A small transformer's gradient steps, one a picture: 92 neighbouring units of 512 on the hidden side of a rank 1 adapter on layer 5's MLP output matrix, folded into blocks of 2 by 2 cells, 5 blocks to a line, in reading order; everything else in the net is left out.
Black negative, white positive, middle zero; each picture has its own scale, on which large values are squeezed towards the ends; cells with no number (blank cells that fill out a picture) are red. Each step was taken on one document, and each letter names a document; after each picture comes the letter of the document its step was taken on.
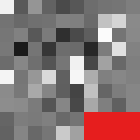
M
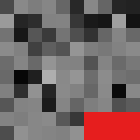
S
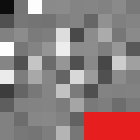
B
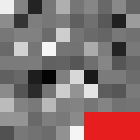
M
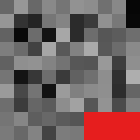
S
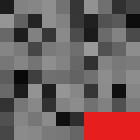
S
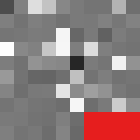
B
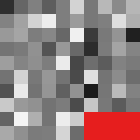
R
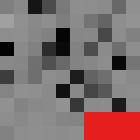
B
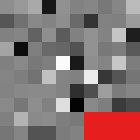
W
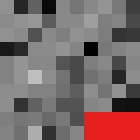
W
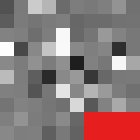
B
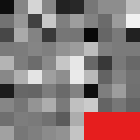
R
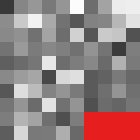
R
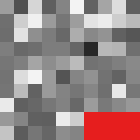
S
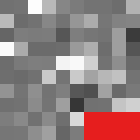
W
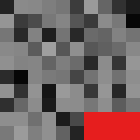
S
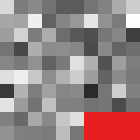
R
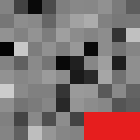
W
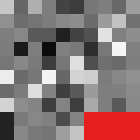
M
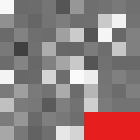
M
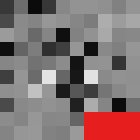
B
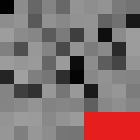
M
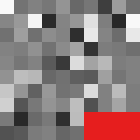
R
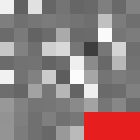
M
